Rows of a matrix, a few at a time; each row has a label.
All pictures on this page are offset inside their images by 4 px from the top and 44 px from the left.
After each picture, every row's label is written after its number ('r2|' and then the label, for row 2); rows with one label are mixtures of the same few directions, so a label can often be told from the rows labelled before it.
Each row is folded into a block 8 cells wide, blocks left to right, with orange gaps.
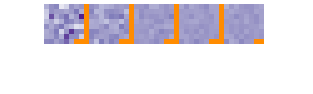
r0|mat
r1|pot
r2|mat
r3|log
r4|log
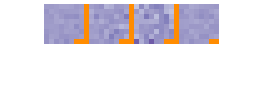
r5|pot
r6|mat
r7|log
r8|pot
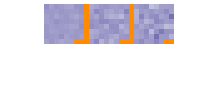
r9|log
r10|pot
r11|mat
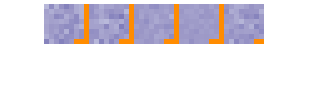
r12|log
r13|pot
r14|mat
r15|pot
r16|pot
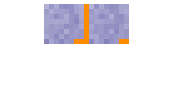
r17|log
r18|log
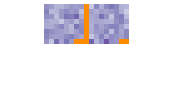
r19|pot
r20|log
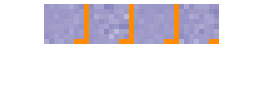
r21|log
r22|mat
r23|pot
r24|log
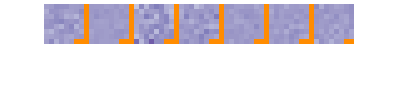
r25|pot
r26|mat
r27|log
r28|mat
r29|pot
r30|mat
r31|log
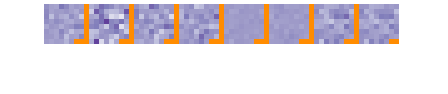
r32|mat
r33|pot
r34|mat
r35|mat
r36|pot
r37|mat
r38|pot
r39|pot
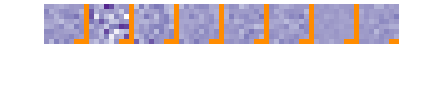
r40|pot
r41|mat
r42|log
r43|log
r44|mat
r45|pot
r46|log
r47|mat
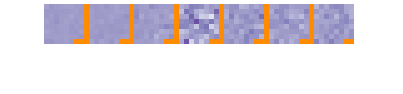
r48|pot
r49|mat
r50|mat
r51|pot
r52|mat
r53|pot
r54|log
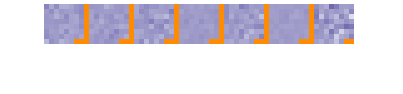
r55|log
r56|mat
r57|pot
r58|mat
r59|mat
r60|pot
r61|mat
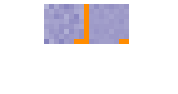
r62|log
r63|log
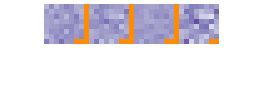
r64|log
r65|pot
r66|pot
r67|pot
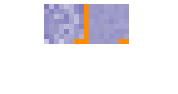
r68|log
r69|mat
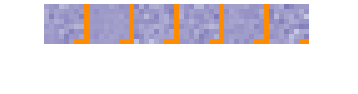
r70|mat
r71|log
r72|log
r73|mat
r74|pot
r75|mat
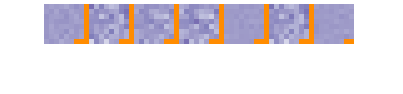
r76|log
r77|log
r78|pot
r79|pot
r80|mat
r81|log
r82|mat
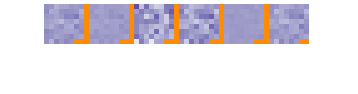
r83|pot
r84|pot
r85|log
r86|pot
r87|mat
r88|pot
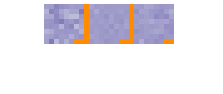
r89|pot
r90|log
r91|pot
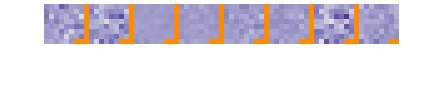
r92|mat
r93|pot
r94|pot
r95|log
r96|mat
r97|pot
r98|pot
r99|log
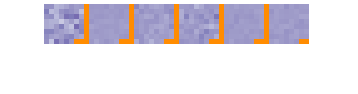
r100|pot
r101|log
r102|log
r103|mat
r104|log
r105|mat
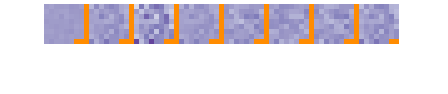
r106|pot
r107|log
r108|log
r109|log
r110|pot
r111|pot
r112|pot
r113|log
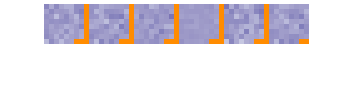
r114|log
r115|pot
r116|mat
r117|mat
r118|log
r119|pot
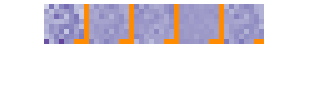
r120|log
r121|log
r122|log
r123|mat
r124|log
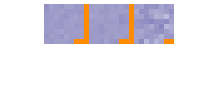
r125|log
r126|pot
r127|pot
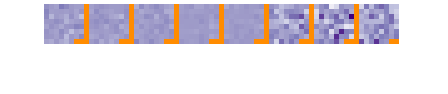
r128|mat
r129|pot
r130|log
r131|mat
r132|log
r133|pot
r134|mat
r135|log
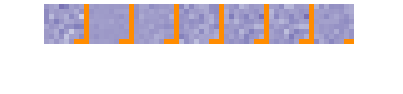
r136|mat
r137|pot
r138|mat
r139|log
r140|mat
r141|mat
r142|log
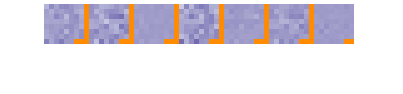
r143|log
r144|pot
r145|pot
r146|log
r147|pot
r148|pot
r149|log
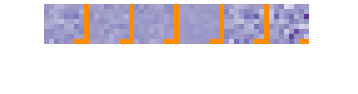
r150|pot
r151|mat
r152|log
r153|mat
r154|pot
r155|mat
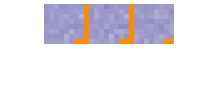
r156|mat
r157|mat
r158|pot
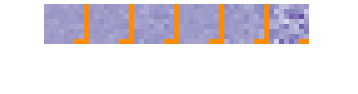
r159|mat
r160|mat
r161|pot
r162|mat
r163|log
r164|pot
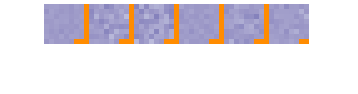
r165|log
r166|mat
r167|log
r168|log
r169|pot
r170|mat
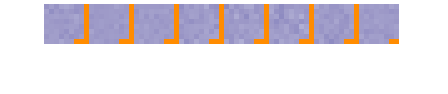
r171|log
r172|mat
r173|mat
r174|log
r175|log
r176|pot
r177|log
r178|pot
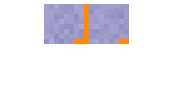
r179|log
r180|pot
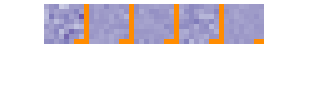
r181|mat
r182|mat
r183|pot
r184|pot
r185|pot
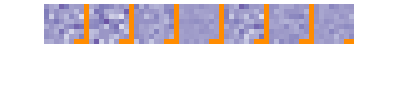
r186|mat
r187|pot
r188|log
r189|pot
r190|mat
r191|pot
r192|mat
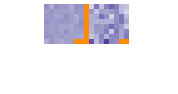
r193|log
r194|log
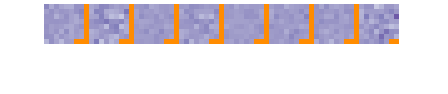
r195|log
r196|pot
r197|mat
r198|pot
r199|pot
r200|mat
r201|log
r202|mat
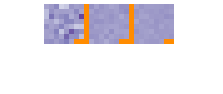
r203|mat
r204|log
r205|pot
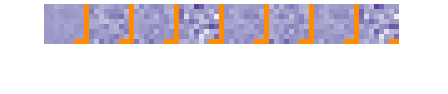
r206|pot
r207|pot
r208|log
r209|mat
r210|pot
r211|log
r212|pot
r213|mat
